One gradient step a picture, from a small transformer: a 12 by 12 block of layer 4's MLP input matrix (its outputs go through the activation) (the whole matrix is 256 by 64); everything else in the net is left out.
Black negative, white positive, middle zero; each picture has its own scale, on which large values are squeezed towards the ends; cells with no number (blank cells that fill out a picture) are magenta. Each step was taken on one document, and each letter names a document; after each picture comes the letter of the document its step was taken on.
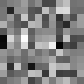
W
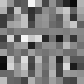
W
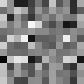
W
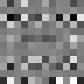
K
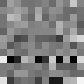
K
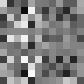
W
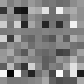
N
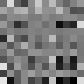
K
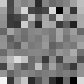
K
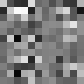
W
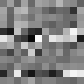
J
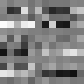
N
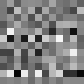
J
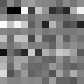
N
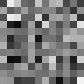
K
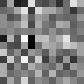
W
